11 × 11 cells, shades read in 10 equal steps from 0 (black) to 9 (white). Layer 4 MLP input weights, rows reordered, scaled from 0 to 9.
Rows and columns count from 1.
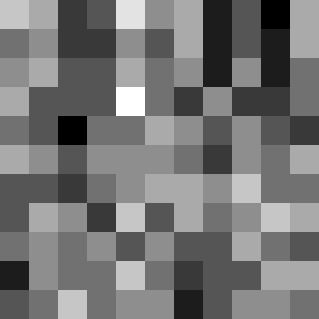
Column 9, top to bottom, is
3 3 5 2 5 5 7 5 6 3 5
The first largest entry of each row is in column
5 7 2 5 6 1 9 5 9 5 3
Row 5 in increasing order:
0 2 3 3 3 4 4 4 5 5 6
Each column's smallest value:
1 3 0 2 3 3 1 1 2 0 2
